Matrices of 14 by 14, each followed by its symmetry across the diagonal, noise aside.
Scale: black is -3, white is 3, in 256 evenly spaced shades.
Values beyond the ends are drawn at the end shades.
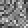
symmetric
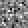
antisymmetric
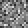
symmetric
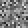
antisymmetric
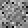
symmetric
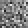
antisymmetric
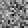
neither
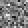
neither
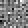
antisymmetric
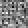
antisymmetric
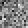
neither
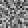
antisymmetric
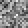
symmetric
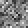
symmetric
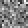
neither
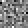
antisymmetric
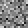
symmetric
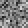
symmetric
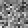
neither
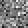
neither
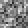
symmetric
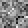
symmetric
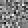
antisymmetric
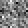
antisymmetric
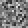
neither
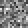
neither
